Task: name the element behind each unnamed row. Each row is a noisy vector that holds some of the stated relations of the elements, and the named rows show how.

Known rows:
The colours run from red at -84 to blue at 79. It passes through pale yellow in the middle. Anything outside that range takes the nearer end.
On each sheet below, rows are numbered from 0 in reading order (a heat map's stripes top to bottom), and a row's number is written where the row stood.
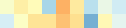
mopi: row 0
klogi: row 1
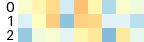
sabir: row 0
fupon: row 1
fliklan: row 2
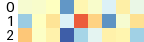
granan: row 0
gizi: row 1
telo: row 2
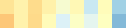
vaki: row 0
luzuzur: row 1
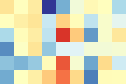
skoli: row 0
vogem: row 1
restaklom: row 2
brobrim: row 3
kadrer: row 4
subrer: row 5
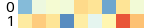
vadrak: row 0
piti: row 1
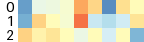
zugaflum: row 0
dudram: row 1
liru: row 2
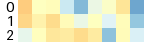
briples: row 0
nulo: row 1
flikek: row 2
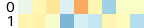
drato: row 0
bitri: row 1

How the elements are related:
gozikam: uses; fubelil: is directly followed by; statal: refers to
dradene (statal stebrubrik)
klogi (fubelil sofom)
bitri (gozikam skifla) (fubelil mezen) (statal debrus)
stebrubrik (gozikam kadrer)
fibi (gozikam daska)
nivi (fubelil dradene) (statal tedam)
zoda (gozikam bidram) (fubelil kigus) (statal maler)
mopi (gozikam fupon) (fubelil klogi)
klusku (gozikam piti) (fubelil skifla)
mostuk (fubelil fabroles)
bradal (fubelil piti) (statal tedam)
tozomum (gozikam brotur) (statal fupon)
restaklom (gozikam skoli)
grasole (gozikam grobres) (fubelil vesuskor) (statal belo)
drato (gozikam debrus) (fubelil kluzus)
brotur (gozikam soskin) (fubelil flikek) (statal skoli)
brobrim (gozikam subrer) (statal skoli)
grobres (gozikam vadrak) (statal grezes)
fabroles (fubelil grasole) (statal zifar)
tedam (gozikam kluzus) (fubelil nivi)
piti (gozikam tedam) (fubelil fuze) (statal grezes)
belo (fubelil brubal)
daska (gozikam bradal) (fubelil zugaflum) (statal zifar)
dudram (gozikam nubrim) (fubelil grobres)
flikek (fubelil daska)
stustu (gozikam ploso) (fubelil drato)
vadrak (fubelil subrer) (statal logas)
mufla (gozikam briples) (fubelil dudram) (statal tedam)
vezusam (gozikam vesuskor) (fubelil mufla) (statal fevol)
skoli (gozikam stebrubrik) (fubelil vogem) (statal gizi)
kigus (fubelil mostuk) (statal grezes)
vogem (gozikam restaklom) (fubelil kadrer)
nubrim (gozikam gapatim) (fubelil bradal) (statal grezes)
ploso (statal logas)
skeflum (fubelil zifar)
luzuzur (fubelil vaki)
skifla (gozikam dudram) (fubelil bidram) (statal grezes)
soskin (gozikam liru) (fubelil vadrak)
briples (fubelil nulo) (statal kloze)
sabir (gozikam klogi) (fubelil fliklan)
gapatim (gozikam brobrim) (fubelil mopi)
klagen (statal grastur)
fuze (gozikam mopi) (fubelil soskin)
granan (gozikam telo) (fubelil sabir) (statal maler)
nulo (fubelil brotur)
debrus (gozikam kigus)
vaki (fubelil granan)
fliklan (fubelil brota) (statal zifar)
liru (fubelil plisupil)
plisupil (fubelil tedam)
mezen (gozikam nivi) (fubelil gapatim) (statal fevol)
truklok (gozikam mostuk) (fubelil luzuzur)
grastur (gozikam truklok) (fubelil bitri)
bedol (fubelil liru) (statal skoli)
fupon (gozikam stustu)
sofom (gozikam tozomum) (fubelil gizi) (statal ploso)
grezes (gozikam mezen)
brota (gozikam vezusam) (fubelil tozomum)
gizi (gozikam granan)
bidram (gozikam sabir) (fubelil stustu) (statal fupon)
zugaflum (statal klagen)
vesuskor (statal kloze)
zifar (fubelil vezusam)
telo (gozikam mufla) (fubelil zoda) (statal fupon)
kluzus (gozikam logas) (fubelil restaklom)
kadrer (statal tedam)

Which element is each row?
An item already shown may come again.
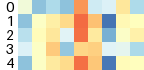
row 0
mufla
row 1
brubal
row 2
brota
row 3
fupon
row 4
brubal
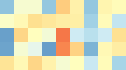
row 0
daska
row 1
mostuk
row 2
dudram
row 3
tozomum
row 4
vaki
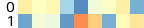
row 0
bedol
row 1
tozomum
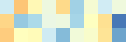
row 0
gapatim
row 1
bradal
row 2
briples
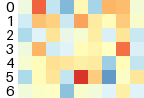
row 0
skifla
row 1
grezes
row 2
klagen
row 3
kigus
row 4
mostuk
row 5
restaklom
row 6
vezusam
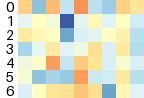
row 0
tedam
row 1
brotur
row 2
zoda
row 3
ploso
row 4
stebrubrik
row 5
mufla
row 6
klogi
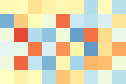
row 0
plisupil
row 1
dudram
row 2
nubrim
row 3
kluzus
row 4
skifla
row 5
stustu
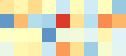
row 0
zifar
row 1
grobres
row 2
bidram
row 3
soskin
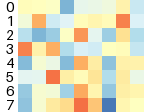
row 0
mezen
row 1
kigus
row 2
nivi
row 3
klusku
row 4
sofom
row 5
logas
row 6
grasole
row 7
brubal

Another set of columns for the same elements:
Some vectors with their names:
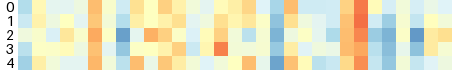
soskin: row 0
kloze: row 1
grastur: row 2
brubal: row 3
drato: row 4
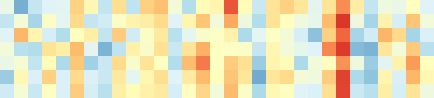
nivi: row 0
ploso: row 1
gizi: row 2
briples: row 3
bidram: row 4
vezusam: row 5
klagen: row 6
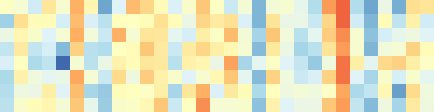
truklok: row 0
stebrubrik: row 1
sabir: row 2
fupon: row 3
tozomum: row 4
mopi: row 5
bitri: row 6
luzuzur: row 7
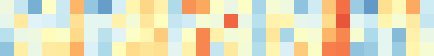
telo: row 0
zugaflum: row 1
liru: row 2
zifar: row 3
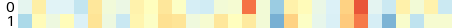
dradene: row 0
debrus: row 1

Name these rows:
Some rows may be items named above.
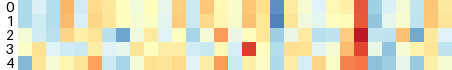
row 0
piti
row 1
piti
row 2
bedol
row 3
vadrak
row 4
zifar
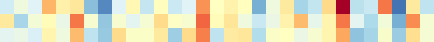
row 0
skoli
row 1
bradal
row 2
zoda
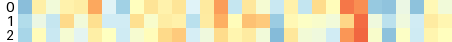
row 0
zifar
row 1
mezen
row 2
logas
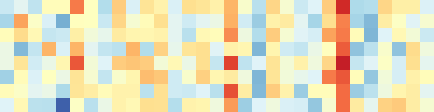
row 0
granan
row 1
brota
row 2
klogi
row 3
nubrim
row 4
daska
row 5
logas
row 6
grobres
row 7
tozomum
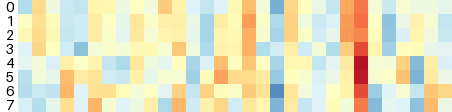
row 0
kluzus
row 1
klogi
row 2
klogi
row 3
subrer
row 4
brobrim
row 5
brotur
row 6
piti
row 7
skifla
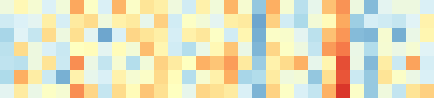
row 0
sabir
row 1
grezes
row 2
klusku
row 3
kluzus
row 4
kadrer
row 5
restaklom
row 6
mostuk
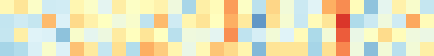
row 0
klogi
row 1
kigus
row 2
sofom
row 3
tedam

